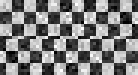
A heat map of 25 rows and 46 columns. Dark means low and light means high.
Slope: none. Histogram: two levels. Symmetry: a half turn. Grain: checkered.
